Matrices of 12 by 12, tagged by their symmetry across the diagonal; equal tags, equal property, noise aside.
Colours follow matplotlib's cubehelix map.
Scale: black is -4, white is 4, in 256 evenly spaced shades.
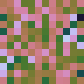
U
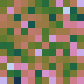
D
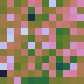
U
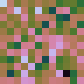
U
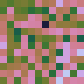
U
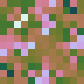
D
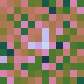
D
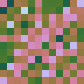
D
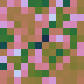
D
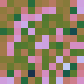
D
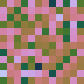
D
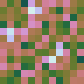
D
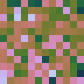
U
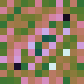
D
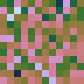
U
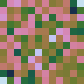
D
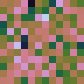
U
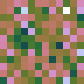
U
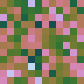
U
